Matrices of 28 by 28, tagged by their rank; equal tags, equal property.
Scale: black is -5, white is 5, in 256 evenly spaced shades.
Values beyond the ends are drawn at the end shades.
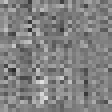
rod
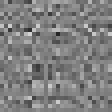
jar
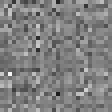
rod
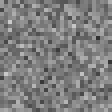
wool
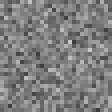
wool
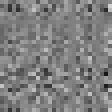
jar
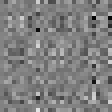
jar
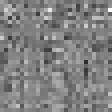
rod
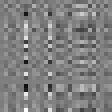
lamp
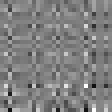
lamp
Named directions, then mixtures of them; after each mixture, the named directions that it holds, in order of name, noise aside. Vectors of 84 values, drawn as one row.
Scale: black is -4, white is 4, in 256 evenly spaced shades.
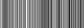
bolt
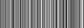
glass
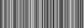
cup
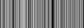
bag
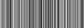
cup, glass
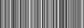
cup, glass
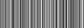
glass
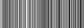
bolt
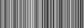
bolt, cup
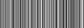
glass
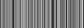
bag, glass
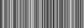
cup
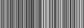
bolt, cup
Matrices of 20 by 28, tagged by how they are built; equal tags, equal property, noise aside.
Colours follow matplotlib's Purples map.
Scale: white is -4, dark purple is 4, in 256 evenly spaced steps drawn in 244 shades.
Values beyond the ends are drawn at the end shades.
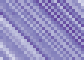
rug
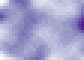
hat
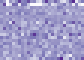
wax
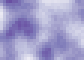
hat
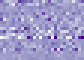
wax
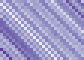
rug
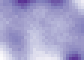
hat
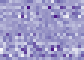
wax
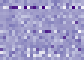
wax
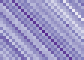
rug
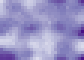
hat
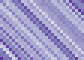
rug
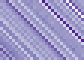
rug
